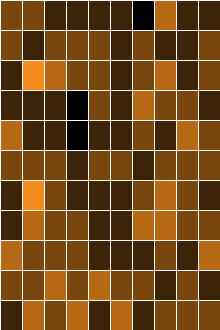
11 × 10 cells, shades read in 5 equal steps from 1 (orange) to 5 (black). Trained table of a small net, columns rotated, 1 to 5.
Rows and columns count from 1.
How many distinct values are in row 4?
4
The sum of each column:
36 30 34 39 38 40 36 32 36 36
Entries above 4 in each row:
1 0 0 1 1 0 0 0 0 0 0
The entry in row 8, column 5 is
4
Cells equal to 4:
42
